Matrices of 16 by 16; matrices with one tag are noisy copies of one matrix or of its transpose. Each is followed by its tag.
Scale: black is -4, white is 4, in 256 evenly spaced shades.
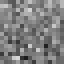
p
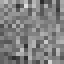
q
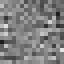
q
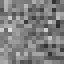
p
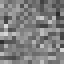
q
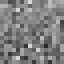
p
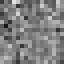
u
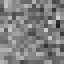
p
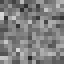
u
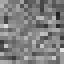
q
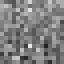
p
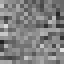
q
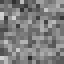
u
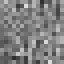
q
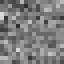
u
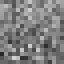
p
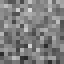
p
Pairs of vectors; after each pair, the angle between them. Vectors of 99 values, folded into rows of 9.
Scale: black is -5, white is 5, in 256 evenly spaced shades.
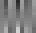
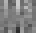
nearly opposite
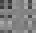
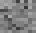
partly opposed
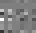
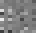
nearly parallel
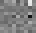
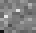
orthogonal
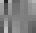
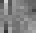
nearly opposite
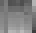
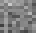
partly opposed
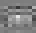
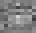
nearly parallel
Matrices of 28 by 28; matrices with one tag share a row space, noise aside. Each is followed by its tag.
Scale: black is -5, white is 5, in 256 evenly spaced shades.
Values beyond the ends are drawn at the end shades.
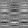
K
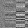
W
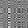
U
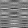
K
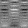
K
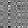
U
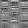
K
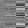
W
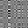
U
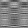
K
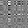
U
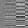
W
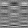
K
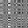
U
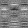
K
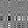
U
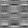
K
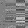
W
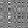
U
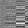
W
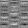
K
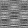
K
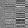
W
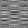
K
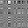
U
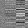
W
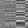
W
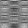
K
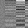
W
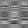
K
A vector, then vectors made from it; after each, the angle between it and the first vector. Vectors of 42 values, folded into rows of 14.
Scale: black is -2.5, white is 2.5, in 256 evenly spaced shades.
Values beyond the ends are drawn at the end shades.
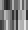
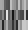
partly aligned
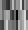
nearly parallel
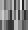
orthogonal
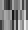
nearly parallel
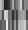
nearly parallel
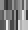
nearly parallel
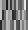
partly aligned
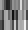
nearly parallel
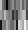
nearly parallel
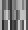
partly aligned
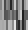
orthogonal
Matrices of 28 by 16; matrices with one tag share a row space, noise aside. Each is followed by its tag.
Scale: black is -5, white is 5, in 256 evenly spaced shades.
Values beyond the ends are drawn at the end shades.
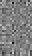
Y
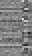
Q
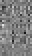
Y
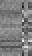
Q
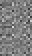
Y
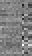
Q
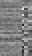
Q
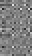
Y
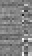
Q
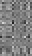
Y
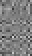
Y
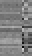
Q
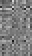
Y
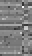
Q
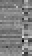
Q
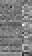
Q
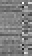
Q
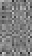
Y
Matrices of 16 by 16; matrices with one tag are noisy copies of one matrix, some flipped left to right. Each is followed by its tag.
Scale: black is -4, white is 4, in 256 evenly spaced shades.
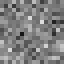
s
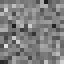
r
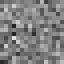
r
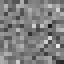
r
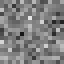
s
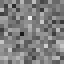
s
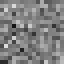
r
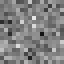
s
